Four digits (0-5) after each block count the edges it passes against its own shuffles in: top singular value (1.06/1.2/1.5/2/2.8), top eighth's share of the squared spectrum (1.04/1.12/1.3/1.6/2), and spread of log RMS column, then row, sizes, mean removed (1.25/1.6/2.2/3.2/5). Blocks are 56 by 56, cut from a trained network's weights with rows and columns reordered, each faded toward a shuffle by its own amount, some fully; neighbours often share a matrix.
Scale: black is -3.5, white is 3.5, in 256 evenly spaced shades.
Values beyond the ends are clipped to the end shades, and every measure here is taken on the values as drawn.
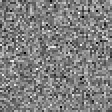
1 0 0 0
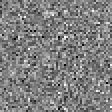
3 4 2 2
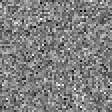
0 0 0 0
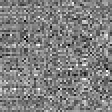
3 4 2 2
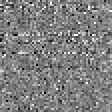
3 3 0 2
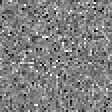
2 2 0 1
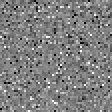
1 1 0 0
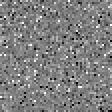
0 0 0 0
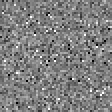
1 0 0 0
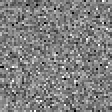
0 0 0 0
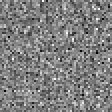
2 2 0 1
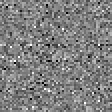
2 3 0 2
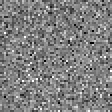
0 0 0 0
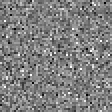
1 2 0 1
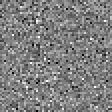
2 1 0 0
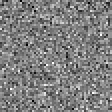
2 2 0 1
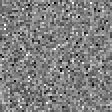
1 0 0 0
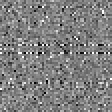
4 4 0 2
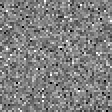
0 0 0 0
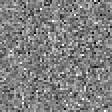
0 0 0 0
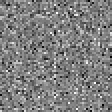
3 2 1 1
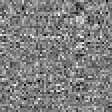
3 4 2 2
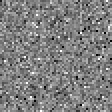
0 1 0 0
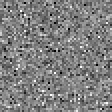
1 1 0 0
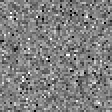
1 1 0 0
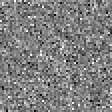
1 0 0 0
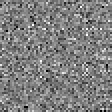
3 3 0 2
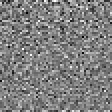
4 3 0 2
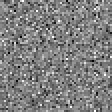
1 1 0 0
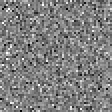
0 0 0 0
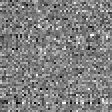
3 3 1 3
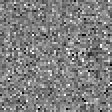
2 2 0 1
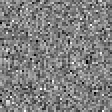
2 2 0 0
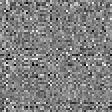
4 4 2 3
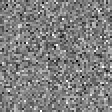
2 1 0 0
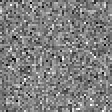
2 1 0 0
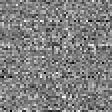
3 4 1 3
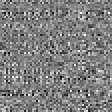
4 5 1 4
